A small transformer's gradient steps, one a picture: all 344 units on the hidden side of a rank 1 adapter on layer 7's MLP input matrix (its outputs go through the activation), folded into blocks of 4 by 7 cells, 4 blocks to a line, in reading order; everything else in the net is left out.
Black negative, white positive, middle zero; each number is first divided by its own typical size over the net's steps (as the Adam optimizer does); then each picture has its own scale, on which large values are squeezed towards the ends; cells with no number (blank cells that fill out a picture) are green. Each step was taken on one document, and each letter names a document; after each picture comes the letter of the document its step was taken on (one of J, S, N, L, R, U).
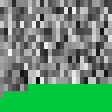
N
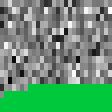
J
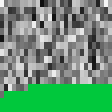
N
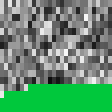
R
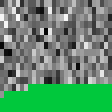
R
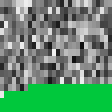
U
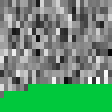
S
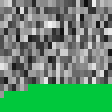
U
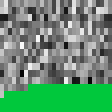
J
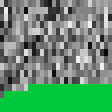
N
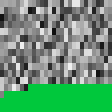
U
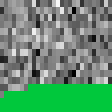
S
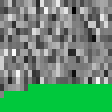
S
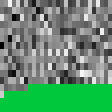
R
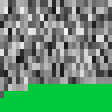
N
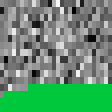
S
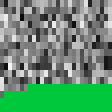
U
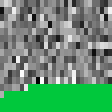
J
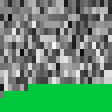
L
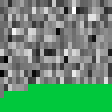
S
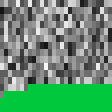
L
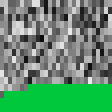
N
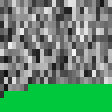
L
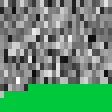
S
